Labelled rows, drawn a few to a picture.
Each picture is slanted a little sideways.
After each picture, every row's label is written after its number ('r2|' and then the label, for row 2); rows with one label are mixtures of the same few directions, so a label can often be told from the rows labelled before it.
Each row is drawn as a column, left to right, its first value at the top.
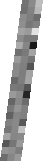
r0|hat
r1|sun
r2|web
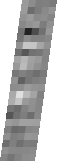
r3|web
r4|web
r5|web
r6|web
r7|web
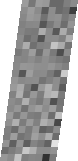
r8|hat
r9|web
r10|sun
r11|sun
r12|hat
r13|web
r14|sun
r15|web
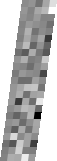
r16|web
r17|hat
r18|hat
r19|hat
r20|web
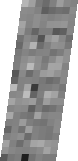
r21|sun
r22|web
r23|web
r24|hat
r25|web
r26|web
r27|web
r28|hat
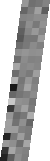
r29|hat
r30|hat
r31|web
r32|web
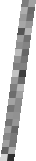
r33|sun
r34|sun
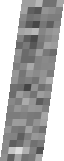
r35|web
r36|sun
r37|sun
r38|hat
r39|sun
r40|hat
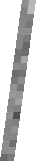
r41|sun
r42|web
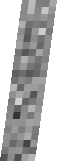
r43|sun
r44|web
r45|sun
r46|web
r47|hat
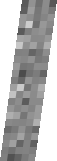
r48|web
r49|sun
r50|sun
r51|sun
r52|web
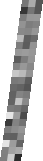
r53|web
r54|sun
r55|hat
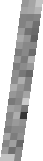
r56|hat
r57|hat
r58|web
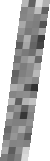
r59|sun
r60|sun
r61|web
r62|sun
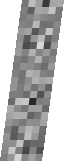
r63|web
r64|sun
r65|sun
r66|sun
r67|web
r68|hat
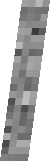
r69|hat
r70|sun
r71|web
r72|web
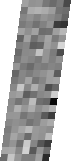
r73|sun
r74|hat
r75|web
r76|hat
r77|sun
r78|sun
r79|sun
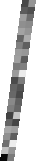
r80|hat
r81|web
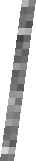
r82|sun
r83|sun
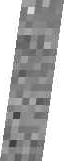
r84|sun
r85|web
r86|sun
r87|sun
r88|sun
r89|sun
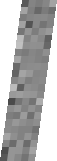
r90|sun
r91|sun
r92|web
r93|sun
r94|sun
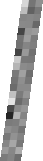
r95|web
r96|web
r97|sun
